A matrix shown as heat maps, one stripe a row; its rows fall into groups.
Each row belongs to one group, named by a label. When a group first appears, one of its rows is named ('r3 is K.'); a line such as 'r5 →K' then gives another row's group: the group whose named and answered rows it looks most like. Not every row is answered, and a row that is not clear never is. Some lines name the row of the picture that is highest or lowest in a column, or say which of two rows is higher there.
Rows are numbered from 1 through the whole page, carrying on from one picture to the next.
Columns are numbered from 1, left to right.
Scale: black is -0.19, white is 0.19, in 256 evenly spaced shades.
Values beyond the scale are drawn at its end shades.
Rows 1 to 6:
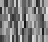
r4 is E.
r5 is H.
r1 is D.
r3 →E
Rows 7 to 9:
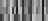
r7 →H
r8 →H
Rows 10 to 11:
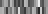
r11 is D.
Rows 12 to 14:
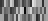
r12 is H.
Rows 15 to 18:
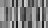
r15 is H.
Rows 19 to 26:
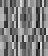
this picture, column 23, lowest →23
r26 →D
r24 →H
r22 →D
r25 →D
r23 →E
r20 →D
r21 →D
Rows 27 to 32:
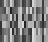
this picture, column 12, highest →30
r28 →E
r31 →H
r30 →E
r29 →H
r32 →H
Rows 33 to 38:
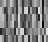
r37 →E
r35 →D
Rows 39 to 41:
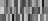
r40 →D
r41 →H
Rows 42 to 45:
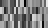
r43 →D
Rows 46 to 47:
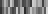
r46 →H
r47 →E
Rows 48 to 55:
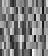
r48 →E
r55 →H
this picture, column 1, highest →51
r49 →H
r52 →H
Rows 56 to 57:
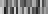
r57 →D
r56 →D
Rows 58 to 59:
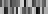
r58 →E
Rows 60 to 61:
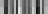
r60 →D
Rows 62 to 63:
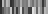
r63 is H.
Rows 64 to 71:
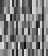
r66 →E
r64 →H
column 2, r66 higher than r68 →No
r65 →H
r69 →E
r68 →D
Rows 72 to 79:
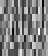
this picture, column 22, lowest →72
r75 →H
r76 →H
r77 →E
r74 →H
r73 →D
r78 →H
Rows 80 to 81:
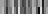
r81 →D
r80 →D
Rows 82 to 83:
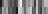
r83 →E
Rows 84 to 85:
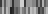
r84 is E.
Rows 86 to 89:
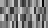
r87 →E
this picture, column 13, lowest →88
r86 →D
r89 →H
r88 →D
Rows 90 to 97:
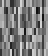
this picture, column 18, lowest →94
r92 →D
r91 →D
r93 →D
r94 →E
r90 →E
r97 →H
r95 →H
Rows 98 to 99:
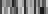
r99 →E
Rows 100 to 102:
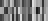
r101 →D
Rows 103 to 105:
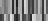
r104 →H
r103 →H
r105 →H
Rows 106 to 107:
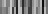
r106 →H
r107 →H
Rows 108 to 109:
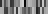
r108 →E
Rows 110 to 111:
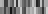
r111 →E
